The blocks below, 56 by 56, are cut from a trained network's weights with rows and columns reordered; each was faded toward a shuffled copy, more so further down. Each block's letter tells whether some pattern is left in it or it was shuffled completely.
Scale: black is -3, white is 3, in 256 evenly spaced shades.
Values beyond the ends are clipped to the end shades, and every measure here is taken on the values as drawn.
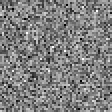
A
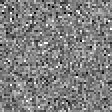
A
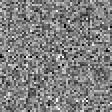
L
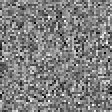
L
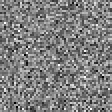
L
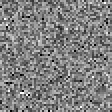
A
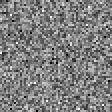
A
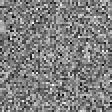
L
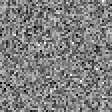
A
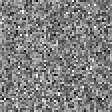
L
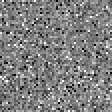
A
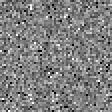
A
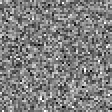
A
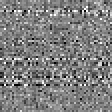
L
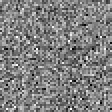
L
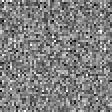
L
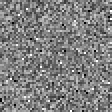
A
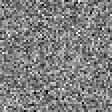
A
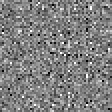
L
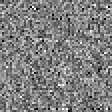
L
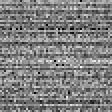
L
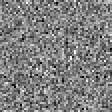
A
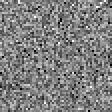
A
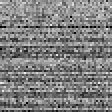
L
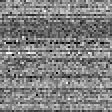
L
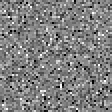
A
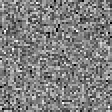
A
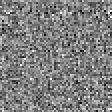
L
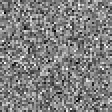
A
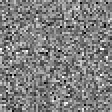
L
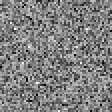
A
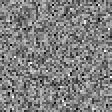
A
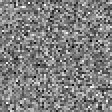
A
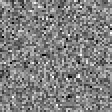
L
